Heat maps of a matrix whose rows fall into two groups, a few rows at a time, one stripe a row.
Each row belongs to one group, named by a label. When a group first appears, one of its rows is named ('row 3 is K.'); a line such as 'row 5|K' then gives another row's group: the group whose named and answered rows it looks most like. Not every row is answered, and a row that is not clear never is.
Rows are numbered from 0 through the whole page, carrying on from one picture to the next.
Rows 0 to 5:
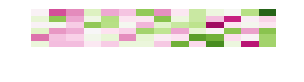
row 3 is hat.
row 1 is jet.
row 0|hat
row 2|jet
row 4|hat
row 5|hat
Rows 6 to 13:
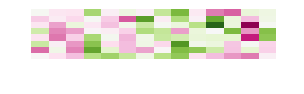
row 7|hat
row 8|hat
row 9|hat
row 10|hat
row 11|jet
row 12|jet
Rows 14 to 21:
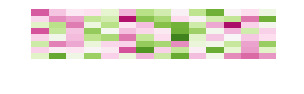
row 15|hat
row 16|jet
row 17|jet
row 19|hat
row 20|hat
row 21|jet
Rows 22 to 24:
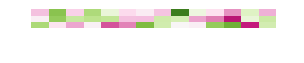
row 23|jet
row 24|hat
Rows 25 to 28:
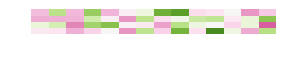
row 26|hat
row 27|jet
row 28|hat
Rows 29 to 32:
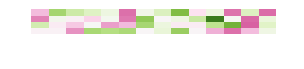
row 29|jet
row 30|hat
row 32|jet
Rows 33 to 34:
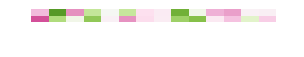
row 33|jet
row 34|jet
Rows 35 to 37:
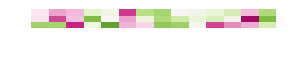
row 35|hat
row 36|hat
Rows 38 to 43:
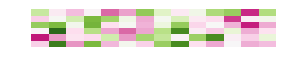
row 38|hat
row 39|jet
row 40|jet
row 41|jet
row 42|hat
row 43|jet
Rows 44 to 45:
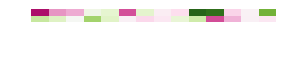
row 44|hat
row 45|jet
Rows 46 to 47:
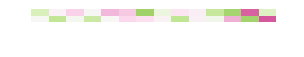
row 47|jet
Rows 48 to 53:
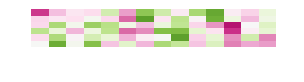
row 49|hat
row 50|jet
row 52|jet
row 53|jet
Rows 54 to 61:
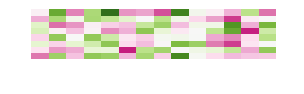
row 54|jet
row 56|hat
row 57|hat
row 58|jet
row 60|hat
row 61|jet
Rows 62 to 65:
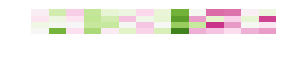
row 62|jet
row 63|jet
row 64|jet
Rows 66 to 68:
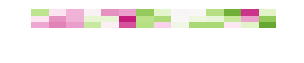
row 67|hat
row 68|hat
